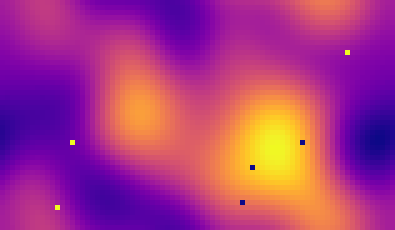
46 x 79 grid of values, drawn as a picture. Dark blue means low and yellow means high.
No row or column stands out. The top left is the smoothest part. Six lone cells stand out: three far higher and three far lower than their neighbours. There are no regular stripes.
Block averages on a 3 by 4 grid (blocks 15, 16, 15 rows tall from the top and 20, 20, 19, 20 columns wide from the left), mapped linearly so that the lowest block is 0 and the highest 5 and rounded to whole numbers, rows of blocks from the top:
2 1 2 2 | 0 4 5 1 | 1 1 5 3
